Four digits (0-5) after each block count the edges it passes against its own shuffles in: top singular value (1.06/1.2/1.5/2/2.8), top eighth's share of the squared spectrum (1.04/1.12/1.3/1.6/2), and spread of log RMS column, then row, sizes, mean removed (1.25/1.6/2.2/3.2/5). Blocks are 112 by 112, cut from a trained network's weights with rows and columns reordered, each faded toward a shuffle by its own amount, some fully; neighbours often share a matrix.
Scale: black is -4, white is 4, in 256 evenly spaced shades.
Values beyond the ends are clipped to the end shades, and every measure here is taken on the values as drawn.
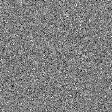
2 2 2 0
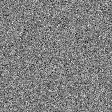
0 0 0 0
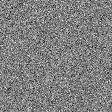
1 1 0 0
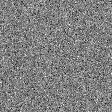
0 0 0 0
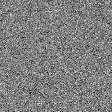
2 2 0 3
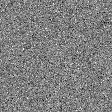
0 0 0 0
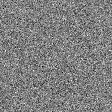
1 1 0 0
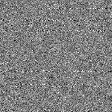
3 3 1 3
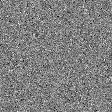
0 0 0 0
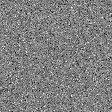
0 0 0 0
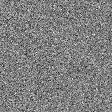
1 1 0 0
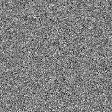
2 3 1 1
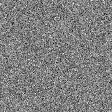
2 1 0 0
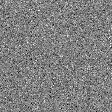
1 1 1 0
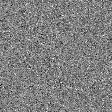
1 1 1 0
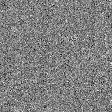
2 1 0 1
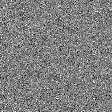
2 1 1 0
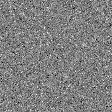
0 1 0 0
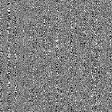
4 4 4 1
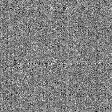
2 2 0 2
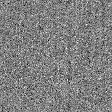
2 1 0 1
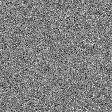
1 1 0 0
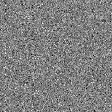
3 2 2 0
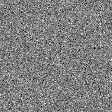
2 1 1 0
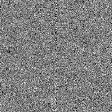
3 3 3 0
